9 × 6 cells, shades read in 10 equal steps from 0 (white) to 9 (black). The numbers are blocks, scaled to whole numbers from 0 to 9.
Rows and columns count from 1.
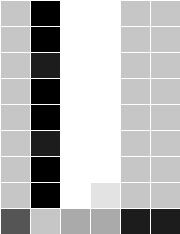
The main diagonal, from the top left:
2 9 0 0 2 2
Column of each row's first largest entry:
2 2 2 2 2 2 2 2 5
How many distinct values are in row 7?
3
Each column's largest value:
6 9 3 3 8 8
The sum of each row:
15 15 14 15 15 14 15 16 30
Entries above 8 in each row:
1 1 0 1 1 0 1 1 0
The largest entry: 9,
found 6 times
